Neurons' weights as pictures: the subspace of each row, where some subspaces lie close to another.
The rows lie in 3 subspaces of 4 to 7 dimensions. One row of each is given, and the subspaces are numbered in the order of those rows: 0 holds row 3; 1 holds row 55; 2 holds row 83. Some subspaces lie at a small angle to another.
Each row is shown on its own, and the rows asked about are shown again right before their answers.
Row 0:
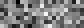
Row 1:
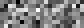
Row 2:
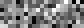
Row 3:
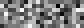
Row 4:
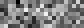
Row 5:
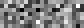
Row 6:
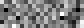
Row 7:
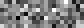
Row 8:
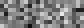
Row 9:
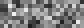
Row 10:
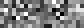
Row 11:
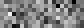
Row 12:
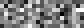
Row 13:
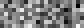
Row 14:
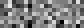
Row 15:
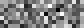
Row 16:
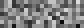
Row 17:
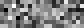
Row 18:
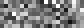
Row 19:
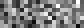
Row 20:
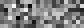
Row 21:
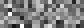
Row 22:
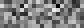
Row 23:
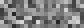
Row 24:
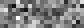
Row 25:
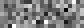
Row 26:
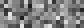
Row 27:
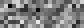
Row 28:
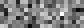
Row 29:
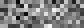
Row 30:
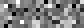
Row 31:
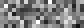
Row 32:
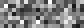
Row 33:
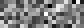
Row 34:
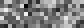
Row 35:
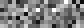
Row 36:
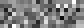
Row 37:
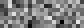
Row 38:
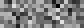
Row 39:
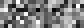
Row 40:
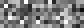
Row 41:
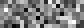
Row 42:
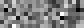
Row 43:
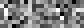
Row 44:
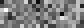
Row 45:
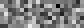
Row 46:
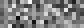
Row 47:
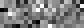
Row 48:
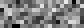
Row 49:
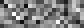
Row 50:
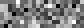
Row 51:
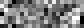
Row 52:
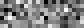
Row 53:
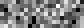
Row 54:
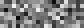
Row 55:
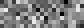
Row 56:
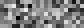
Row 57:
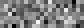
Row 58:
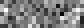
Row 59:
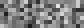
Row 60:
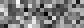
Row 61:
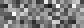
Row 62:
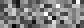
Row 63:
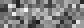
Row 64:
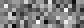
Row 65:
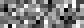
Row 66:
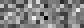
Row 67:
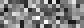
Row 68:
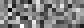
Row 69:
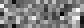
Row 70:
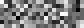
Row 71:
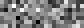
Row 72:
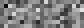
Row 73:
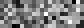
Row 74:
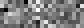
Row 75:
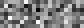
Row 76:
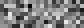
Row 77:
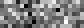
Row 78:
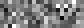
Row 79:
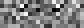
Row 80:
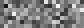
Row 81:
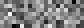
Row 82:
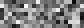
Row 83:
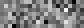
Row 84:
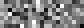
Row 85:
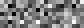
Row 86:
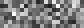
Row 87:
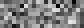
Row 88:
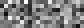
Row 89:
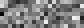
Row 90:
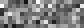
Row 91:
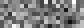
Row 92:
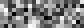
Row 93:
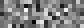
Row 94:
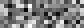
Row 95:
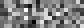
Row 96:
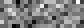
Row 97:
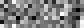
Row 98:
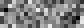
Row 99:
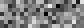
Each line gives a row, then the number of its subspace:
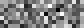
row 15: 1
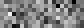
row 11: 2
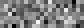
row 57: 2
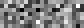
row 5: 0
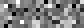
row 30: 0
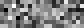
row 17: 2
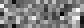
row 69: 1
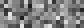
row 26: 2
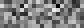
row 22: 0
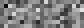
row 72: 0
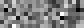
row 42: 0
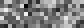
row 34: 1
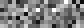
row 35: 1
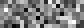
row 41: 1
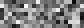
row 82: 1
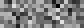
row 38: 2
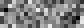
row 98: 1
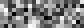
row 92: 2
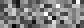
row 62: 0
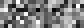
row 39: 0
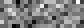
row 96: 1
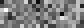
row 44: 1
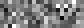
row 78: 2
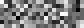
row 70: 1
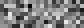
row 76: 2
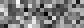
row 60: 0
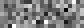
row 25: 2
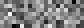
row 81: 2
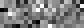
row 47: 1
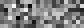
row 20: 2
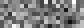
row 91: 0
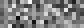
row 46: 2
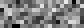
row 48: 1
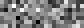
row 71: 2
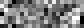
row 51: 1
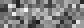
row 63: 2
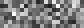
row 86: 0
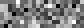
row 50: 0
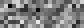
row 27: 2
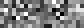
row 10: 0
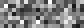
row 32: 2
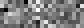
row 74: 1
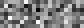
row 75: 2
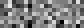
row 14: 2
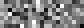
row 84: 2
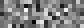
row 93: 2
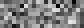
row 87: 0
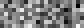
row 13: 0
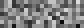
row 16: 2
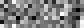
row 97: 1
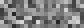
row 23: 1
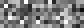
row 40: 2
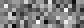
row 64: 2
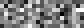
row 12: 0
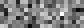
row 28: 0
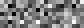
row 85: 1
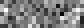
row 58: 1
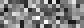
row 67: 1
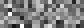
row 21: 2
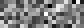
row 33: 1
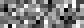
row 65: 2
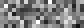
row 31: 2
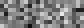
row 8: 0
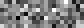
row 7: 1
